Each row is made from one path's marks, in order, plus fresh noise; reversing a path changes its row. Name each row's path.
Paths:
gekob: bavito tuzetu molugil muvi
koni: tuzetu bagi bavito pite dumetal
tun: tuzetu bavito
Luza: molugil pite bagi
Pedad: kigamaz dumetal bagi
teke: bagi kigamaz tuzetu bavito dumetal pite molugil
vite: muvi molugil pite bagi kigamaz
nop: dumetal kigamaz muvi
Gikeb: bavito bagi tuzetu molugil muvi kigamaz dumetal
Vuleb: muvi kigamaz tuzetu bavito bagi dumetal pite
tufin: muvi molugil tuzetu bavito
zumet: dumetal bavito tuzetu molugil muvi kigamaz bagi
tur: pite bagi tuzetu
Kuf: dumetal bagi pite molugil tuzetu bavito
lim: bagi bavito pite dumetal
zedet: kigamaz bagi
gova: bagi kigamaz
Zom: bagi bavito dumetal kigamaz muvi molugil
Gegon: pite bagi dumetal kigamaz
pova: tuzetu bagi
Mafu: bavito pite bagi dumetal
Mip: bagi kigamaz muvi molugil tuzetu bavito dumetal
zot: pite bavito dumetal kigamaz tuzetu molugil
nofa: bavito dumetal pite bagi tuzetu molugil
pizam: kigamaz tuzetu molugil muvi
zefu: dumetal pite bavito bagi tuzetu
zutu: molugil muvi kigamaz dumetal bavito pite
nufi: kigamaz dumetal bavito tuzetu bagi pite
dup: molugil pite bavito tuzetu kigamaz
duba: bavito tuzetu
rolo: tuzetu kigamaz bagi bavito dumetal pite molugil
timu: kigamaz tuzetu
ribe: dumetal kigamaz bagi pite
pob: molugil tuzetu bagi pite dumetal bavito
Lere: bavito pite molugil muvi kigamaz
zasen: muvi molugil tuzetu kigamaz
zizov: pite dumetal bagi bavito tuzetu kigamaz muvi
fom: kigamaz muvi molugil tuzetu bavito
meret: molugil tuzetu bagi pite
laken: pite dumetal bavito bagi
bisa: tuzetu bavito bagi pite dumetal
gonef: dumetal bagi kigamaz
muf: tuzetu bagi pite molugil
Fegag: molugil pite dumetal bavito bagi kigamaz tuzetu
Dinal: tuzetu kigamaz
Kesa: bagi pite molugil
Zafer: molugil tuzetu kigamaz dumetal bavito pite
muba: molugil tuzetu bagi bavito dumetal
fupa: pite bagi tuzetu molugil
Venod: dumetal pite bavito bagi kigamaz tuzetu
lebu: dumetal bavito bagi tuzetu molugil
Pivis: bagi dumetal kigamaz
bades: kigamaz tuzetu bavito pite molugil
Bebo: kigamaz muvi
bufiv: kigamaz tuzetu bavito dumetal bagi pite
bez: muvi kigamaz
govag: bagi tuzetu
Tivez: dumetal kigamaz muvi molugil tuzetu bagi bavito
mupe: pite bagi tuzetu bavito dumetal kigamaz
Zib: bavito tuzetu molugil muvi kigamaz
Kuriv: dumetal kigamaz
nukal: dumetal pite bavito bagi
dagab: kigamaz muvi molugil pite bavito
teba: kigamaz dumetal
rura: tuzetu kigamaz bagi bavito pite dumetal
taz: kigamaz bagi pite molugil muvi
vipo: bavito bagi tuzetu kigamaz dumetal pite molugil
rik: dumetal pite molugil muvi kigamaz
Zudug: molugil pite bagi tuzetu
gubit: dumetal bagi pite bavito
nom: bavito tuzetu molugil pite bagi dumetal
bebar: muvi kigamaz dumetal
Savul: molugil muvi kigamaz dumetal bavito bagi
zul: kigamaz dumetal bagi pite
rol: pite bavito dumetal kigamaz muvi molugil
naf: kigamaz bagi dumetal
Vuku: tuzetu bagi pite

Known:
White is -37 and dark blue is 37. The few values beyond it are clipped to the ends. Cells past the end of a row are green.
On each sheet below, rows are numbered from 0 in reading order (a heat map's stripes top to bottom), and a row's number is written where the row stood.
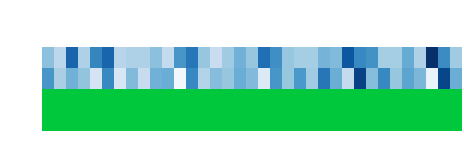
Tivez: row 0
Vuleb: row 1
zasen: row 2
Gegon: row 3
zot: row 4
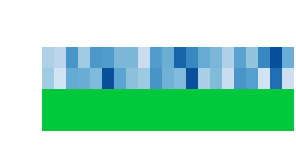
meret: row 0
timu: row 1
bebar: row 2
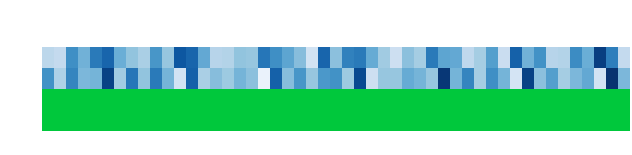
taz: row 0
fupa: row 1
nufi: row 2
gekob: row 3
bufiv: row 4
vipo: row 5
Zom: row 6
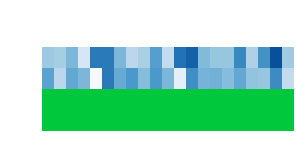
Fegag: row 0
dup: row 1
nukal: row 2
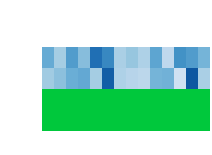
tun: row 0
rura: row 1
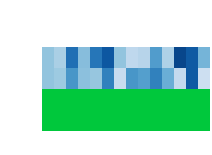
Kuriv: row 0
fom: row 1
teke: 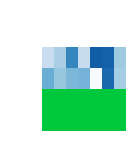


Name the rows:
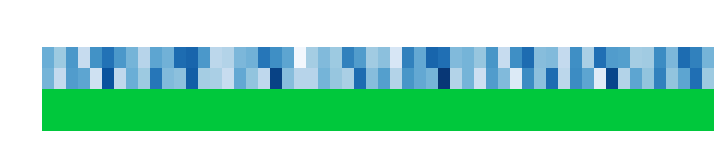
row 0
Mafu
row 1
zedet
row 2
zul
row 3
vite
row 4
pizam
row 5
Zudug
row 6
Gikeb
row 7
gonef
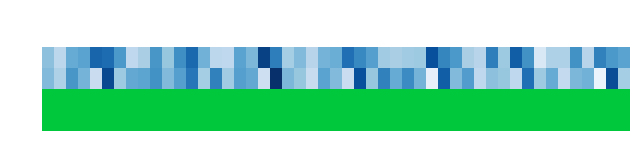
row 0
teba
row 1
gubit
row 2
rol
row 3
Pedad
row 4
mupe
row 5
zumet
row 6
nofa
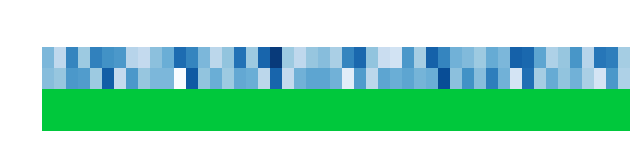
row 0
duba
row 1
zizov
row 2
Kesa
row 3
tufin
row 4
bades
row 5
tur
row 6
Venod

